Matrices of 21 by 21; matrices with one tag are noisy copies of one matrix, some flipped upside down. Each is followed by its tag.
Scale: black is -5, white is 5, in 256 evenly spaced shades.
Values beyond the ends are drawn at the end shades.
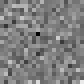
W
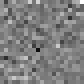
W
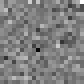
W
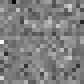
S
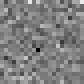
W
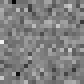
S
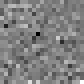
W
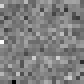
S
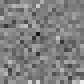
W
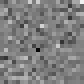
W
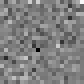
W
